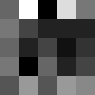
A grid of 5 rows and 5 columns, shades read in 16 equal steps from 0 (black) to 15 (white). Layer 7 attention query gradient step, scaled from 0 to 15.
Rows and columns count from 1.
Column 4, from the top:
13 2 1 2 9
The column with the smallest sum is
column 3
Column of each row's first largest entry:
2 1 1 1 2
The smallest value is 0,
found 2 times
